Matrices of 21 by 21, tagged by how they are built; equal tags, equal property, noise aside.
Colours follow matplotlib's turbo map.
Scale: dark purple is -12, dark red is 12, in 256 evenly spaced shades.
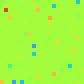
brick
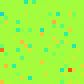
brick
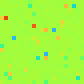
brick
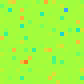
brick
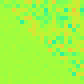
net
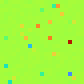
brick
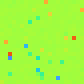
brick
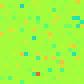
brick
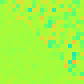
net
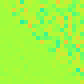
net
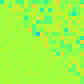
net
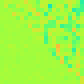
net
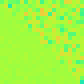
net
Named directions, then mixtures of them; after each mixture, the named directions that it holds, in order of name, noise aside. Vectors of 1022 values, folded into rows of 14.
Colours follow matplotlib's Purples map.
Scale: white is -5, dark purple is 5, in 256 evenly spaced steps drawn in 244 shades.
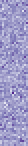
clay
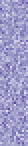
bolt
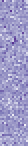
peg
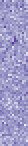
peg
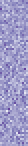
bolt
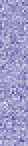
clay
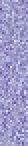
bolt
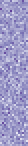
bolt, peg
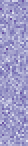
bolt, peg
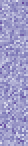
bolt, clay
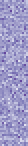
clay, peg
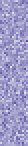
bolt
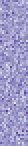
bolt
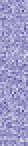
clay, peg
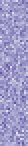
bolt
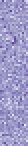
peg
